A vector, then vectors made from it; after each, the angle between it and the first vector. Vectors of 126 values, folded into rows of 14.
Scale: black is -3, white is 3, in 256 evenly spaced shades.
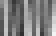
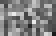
partly opposed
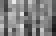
nearly opposite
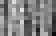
nearly opposite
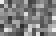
partly aligned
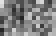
partly aligned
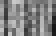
nearly opposite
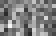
partly opposed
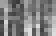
nearly parallel
